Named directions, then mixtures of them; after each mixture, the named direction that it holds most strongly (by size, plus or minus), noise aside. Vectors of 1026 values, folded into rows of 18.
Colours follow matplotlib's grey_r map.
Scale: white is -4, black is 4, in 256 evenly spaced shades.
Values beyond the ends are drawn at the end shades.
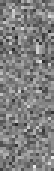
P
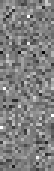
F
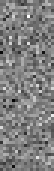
F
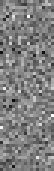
F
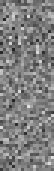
P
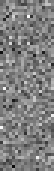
F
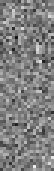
P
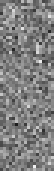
P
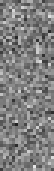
P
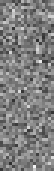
P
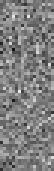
P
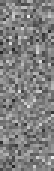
P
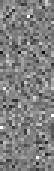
F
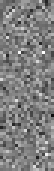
F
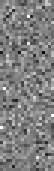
F
